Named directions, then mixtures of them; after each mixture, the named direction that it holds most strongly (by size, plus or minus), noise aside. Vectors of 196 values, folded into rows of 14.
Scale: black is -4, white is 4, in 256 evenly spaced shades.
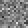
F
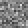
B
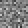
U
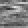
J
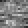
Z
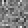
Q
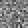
U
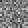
U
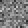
F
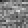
J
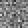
U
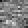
Z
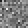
U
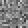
Q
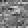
J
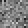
Q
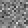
F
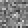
U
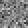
F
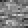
Z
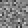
U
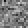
Q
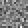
U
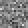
B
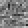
Z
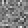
Q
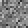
Q
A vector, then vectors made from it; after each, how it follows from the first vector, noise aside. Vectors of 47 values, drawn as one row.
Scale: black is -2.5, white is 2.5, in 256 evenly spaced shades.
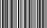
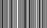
partly zeroed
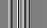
partly zeroed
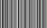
shrunk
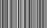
shrunk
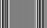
partly zeroed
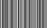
shrunk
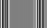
partly zeroed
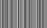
shrunk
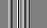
partly zeroed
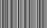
shrunk
